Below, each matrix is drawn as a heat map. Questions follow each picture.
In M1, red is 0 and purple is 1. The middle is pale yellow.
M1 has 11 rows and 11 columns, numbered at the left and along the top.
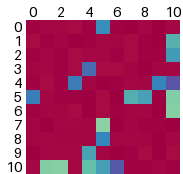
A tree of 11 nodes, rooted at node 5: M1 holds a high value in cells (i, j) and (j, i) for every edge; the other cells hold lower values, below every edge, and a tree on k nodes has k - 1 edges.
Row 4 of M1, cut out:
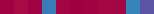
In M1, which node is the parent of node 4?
10
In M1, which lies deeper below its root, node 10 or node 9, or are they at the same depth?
node 9
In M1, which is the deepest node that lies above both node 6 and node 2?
10
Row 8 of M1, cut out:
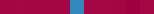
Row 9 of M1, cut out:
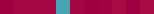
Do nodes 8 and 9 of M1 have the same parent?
no
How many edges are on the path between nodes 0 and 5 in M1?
1
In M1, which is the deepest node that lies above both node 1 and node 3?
10
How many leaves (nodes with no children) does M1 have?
8
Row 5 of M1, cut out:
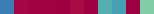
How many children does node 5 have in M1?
4
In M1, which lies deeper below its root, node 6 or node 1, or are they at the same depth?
the same depth
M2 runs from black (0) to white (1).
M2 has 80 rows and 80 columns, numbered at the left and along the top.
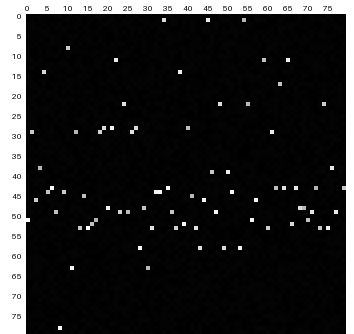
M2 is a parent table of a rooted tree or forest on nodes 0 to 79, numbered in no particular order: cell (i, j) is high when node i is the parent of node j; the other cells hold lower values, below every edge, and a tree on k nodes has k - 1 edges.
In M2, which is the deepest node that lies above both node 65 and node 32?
44
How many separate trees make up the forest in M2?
3
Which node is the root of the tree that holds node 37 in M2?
58
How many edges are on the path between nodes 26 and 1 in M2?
2
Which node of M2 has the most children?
53
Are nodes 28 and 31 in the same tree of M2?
yes
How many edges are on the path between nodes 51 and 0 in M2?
1
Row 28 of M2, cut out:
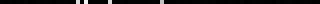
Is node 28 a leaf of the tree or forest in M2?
no
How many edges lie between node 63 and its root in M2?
6
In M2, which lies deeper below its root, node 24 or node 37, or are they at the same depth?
node 24
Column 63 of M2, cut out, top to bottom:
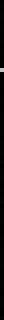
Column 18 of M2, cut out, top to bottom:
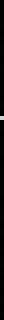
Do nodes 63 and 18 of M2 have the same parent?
no
